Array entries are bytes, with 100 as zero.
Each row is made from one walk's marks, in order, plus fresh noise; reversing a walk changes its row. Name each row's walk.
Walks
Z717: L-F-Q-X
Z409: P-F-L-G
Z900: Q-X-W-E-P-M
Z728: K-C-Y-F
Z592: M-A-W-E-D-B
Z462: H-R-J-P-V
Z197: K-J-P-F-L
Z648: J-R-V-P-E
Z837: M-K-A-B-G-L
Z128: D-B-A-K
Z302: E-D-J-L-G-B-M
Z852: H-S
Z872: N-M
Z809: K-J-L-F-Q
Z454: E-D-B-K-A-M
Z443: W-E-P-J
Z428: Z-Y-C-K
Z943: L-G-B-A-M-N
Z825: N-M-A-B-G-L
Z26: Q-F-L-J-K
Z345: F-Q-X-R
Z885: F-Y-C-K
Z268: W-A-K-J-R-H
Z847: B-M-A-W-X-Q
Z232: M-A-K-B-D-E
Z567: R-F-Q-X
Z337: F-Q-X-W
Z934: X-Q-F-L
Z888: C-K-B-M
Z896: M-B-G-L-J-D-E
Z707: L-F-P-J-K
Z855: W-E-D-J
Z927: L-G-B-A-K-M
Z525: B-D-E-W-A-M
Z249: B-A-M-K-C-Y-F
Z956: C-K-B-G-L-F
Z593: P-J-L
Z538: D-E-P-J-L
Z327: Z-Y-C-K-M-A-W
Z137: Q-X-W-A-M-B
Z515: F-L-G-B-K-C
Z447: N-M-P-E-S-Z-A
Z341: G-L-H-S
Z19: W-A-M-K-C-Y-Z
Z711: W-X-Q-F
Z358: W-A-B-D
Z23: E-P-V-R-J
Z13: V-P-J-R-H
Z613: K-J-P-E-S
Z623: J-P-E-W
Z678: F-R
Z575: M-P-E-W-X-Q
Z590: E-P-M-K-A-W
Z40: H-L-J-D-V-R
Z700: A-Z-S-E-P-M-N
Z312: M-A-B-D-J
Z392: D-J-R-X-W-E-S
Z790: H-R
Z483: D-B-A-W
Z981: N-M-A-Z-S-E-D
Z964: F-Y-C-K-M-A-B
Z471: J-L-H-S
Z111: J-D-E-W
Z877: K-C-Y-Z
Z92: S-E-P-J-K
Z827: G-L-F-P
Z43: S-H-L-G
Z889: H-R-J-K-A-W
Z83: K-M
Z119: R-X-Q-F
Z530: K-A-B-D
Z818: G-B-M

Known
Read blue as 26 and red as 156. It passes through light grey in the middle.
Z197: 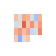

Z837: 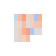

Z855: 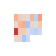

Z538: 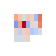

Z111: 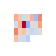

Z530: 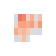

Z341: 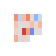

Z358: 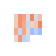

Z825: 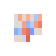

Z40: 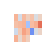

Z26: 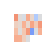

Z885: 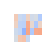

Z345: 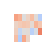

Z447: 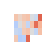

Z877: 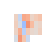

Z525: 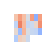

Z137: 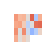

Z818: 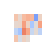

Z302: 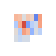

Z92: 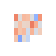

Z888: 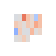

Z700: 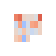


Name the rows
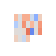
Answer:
Z707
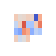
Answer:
Z896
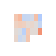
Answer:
Z678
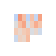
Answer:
Z232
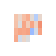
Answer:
Z809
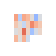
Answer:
Z43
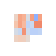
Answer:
Z847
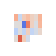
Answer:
Z428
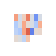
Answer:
Z827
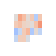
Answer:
Z249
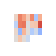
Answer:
Z483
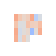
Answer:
Z337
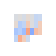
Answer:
Z964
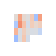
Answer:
Z454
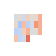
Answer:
Z872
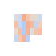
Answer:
Z728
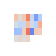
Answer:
Z515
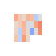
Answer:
Z934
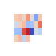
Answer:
Z943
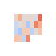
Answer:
Z981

